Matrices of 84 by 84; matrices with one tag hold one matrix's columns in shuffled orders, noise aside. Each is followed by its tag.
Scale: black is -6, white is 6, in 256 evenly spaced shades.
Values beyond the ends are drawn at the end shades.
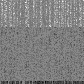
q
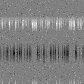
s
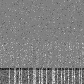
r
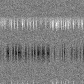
s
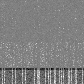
r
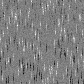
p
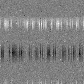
s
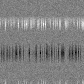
s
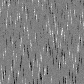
p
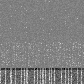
r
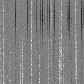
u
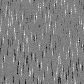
p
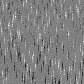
p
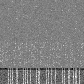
r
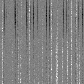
u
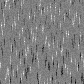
p
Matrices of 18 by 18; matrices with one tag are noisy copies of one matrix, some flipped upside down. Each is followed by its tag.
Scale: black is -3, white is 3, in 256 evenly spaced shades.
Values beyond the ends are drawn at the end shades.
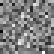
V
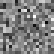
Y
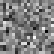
Y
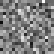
V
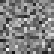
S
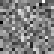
V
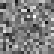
Y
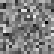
Y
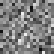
V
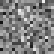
V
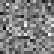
S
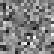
Y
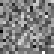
V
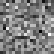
S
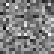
S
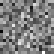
V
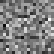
S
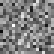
V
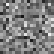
S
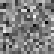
Y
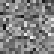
S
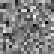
Y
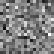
S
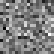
S
